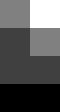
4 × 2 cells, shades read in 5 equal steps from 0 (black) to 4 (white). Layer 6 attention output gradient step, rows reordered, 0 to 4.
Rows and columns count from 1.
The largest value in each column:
2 4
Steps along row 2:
up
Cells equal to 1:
3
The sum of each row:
6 3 2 0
